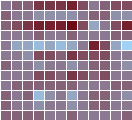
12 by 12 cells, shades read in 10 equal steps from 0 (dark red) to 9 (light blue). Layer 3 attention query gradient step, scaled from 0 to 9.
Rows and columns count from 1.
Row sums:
38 63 31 56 74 47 60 47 52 63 59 54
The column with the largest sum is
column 12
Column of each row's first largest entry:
1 4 9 1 12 3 4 1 1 4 4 5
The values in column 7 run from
0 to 7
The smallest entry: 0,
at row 3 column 7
